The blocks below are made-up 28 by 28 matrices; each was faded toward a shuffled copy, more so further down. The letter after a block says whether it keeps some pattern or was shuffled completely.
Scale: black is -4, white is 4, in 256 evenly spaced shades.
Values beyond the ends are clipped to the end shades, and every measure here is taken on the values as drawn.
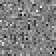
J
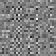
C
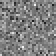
J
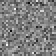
J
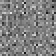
C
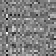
C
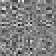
C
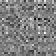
C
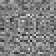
C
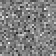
J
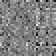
C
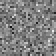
J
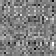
C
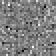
J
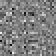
C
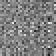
C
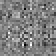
C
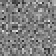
C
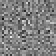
C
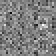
C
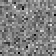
J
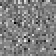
C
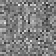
C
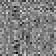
C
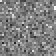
J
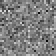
J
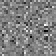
C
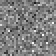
J
